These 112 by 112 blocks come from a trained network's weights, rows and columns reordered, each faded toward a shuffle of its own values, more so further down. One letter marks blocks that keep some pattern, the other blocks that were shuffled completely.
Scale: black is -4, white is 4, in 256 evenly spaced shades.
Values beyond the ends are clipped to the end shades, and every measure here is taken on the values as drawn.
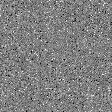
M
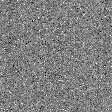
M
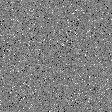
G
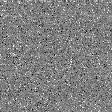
M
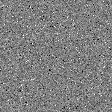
G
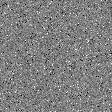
G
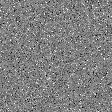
G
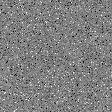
G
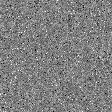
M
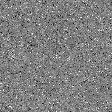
M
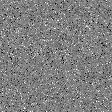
G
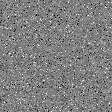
M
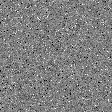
G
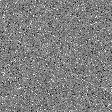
G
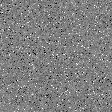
G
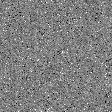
G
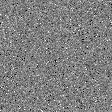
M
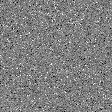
G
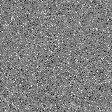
G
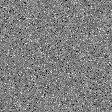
G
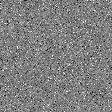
M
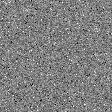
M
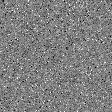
G
